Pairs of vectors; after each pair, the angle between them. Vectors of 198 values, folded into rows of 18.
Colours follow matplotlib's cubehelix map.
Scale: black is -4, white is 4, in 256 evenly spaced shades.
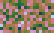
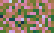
partly opposed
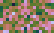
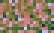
partly opposed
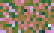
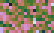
partly aligned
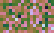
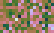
nearly parallel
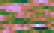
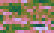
nearly opposite
